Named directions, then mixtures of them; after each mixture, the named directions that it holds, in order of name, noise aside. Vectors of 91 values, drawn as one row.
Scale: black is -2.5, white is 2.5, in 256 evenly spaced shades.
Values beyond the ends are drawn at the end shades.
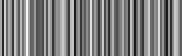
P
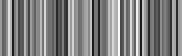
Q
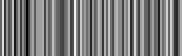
P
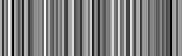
P, Q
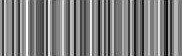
P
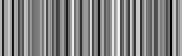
P, Q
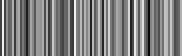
P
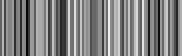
P, Q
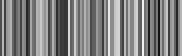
P, Q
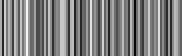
P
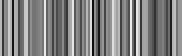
P, Q
